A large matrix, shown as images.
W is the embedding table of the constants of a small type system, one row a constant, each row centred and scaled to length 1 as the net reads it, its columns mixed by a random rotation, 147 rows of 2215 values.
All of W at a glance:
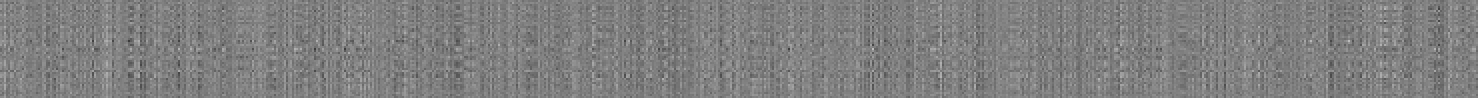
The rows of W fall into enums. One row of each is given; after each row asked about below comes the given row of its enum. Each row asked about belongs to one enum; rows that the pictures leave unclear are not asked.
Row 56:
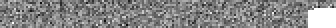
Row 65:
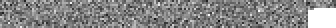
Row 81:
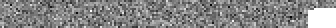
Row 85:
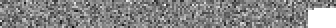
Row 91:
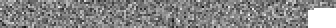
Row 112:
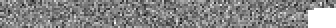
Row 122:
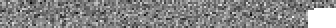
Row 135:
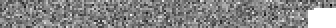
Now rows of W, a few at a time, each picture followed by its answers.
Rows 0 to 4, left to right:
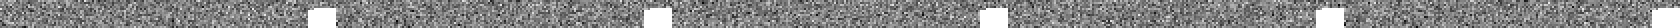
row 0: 91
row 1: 85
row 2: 122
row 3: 135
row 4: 85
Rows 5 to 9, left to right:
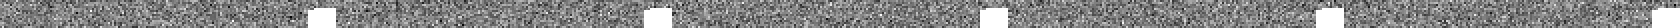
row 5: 81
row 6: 56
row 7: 65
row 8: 112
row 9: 135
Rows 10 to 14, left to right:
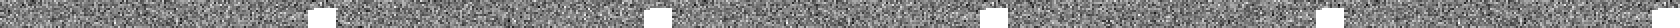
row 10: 112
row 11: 91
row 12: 112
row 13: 135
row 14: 112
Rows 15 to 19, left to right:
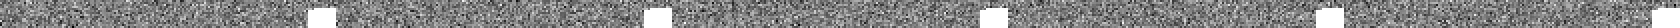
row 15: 85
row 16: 85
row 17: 56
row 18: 112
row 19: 135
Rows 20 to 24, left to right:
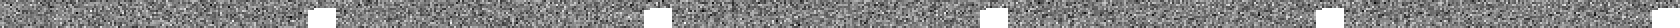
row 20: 81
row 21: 112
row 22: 56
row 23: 122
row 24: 122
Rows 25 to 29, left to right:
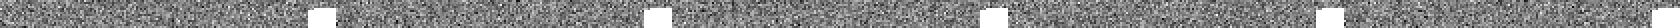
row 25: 91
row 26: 85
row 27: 56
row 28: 65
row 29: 85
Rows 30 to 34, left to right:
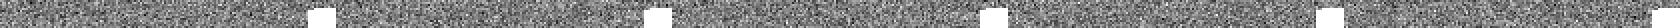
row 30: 122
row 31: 135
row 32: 112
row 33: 65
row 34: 81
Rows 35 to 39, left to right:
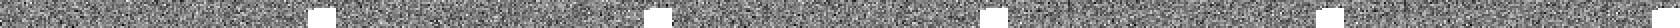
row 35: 85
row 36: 135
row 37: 85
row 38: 56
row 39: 56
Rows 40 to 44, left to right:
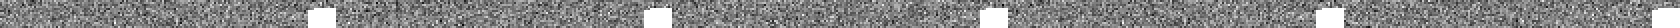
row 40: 112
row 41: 56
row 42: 135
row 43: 112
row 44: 91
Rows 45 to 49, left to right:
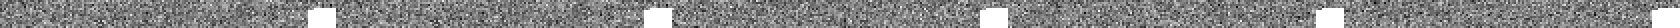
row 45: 135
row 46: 135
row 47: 91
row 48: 81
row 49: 122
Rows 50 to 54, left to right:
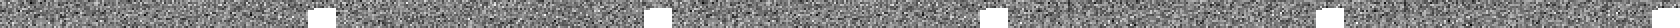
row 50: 122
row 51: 65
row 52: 122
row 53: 56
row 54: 56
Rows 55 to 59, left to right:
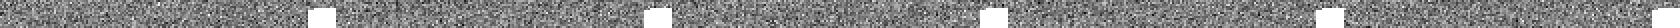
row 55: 65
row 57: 135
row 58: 122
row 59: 91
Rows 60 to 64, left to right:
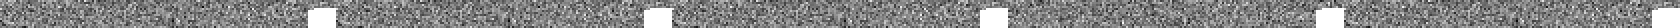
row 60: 91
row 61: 91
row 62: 91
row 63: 112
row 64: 91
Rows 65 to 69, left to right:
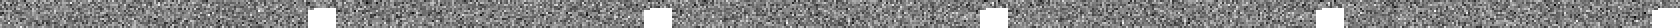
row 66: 122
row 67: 112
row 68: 112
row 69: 81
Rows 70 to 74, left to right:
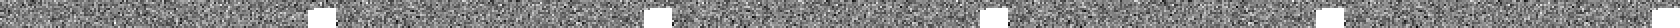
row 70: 112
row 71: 85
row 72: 85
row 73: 85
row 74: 85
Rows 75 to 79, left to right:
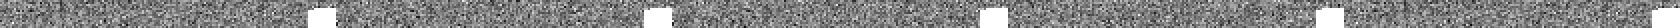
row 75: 56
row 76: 85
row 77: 85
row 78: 135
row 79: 56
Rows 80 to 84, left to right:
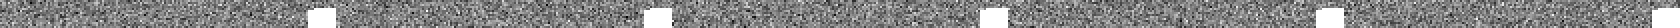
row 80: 122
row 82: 85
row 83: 91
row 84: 65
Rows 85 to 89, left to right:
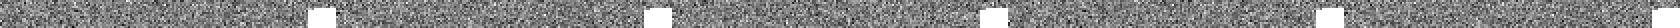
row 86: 65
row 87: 112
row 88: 85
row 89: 65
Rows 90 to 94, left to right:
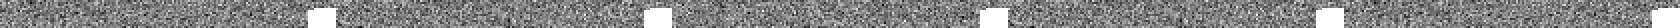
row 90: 122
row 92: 81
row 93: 91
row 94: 122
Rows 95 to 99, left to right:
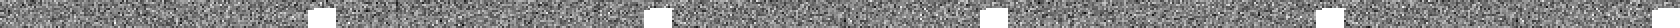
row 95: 112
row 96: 56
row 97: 91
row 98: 122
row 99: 91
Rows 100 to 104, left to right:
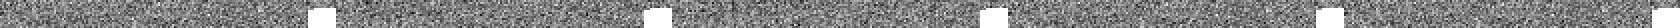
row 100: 65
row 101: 122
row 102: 56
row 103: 65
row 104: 65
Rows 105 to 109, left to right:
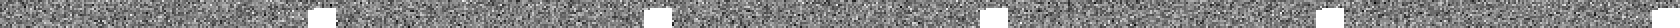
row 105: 135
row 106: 85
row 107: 85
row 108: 56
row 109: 122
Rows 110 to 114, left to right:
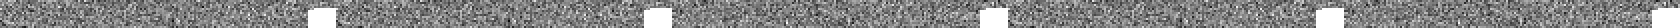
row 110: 91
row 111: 91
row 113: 91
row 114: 112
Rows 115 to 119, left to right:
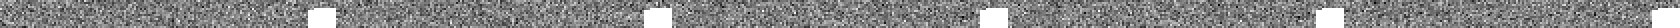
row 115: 91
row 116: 112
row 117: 81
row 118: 81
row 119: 122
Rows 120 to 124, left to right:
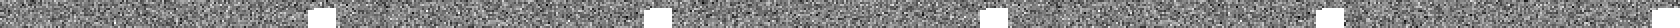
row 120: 112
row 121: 81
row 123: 81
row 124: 85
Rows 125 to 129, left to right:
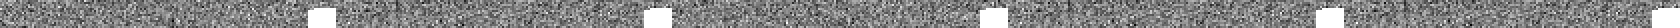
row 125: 91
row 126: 56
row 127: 112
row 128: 56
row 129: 56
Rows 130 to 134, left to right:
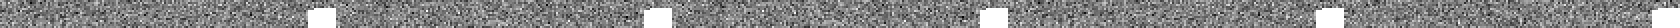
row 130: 122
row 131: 81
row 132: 81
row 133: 122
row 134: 112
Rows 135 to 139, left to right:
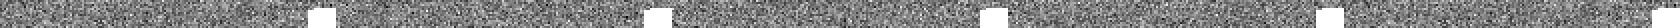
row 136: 81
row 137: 91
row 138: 65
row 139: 135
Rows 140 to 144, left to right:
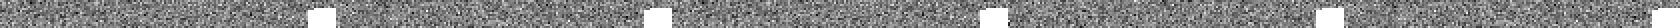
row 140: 122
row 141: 81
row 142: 122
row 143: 85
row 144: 81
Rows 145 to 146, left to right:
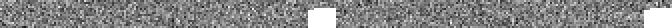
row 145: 91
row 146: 112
